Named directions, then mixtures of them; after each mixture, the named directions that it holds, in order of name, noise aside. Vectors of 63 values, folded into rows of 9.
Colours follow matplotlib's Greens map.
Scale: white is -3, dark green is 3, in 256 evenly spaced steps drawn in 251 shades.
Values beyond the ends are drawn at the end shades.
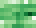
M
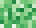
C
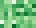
C, M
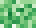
C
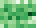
C, M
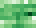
M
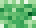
C, M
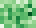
C, M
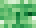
M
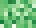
C, M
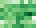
M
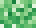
C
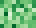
C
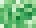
C, M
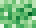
C, M
